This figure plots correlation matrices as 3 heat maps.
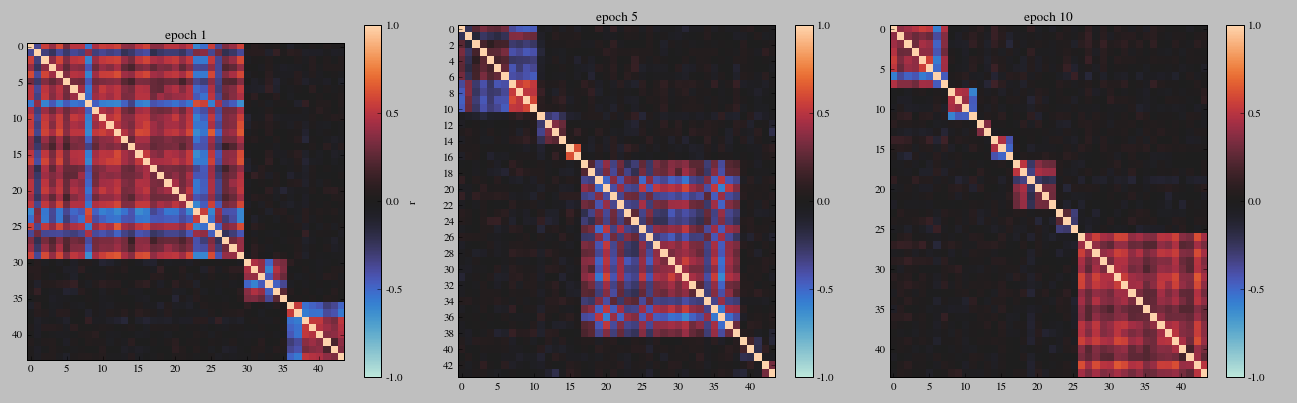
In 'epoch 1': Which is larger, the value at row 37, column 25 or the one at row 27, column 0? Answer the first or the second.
the second
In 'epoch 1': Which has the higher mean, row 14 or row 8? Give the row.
14
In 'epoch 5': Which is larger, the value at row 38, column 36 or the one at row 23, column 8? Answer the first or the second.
the second
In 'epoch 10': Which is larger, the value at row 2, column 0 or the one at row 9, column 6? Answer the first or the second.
the first
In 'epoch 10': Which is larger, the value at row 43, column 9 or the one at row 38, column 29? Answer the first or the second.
the second
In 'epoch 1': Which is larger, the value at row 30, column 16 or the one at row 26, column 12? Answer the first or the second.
the first
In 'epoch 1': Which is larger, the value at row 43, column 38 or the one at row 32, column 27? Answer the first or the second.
the first
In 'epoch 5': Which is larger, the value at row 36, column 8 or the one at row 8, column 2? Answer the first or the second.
the first
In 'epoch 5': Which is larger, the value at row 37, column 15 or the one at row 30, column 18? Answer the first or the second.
the second
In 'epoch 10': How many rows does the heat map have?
44
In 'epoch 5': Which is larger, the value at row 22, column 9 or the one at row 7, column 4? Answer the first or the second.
the first
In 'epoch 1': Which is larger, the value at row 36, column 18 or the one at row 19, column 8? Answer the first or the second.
the first
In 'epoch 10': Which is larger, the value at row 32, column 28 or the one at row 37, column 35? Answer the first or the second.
the first
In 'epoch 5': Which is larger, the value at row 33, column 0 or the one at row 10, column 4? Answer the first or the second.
the first
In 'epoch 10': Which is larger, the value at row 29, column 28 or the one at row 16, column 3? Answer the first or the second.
the first
